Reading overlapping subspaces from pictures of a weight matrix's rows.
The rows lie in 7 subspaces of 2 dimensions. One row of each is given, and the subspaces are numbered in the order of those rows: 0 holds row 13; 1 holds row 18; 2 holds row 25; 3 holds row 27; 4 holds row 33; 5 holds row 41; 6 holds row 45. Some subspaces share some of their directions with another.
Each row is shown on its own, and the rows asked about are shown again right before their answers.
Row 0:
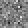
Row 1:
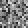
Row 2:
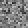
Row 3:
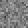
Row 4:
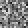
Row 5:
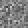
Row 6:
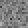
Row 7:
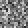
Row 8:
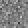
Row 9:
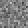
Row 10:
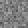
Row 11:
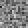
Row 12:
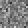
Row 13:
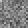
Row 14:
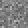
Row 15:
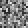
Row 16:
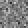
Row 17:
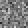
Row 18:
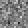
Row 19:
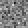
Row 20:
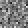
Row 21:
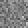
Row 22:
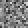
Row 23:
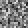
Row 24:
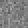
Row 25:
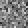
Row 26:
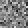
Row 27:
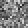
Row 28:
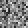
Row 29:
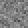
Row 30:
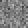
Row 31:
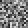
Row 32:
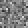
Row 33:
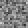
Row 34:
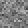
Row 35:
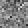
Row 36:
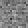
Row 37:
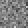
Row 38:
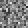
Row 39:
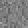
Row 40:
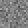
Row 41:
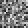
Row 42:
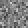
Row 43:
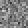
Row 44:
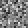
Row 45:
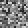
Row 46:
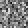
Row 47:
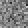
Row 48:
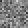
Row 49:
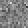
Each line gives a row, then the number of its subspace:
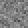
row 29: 6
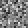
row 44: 1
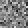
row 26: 2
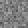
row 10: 4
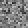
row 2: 6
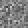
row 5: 2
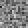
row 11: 4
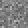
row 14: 2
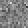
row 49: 4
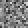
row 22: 3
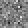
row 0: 1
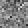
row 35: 3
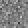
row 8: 1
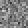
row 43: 3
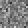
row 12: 5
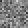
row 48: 0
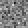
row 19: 5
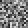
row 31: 0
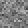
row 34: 6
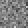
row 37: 2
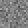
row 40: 0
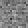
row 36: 4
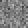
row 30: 0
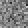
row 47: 5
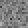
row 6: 4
